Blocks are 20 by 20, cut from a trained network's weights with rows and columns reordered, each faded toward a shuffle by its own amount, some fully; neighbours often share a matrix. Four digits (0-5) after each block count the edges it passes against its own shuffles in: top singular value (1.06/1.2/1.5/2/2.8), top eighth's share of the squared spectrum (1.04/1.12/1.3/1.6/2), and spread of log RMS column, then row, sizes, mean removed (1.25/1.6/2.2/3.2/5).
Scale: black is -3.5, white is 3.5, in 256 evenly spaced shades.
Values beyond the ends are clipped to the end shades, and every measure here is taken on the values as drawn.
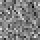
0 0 0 0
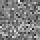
0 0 0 0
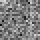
0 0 0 0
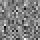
3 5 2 1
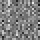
3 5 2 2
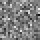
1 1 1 0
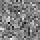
0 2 0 0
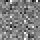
2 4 2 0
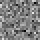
0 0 0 0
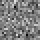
0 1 0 0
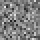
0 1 1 0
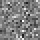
0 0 0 0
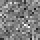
0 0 0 0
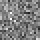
1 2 0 0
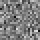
2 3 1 1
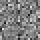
2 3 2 0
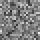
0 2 0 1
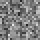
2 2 0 0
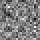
3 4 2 0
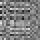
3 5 3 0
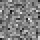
1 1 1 0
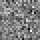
1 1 0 0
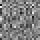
3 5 2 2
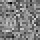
2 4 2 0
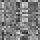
3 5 3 2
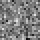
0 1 0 0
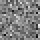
2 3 1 0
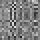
3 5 3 0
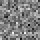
1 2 0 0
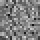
2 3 1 0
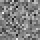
0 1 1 0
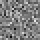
1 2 0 0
